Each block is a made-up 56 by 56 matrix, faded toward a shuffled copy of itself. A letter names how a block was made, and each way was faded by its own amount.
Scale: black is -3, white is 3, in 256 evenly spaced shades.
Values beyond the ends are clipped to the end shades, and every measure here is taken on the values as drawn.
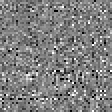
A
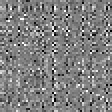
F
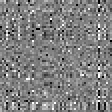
F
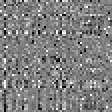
F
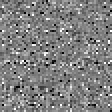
A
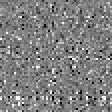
A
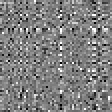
F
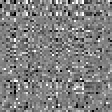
F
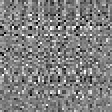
F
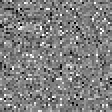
A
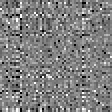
F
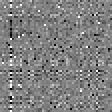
F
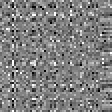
F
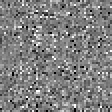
A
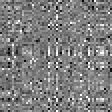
F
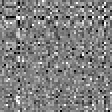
F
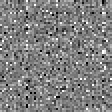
A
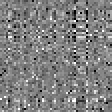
F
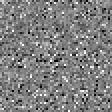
A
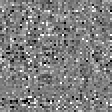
A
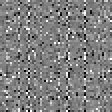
F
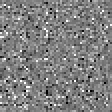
A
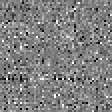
A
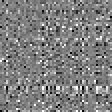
F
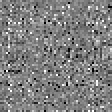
A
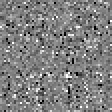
A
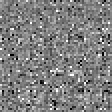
A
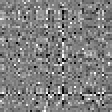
F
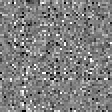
A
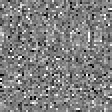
A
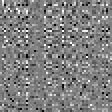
F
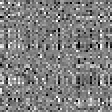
F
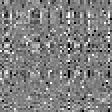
F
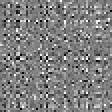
F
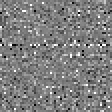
A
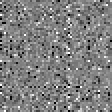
A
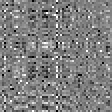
F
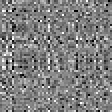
F
